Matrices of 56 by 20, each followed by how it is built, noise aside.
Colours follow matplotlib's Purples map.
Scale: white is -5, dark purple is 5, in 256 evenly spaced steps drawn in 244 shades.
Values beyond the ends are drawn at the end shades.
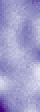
smooth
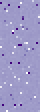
sparse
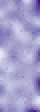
smooth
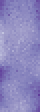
smooth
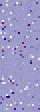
sparse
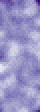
smooth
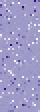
sparse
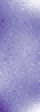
smooth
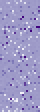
sparse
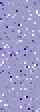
sparse
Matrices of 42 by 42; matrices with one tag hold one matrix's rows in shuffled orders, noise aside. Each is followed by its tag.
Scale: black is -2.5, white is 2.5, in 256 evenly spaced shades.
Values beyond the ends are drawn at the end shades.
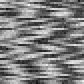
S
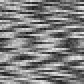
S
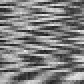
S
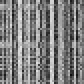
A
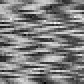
S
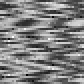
S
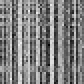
A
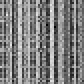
A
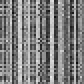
A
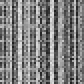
A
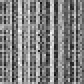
A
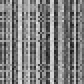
A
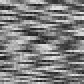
S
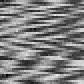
S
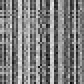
A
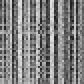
A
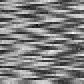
S
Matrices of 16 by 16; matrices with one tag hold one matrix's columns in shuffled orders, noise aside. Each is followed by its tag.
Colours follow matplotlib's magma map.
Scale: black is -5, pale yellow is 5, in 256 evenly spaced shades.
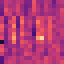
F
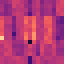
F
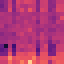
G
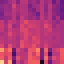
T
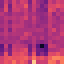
G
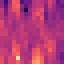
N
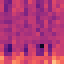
G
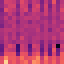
G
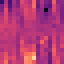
N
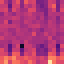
G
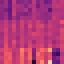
T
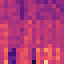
T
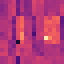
F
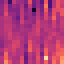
N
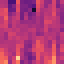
N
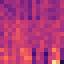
T
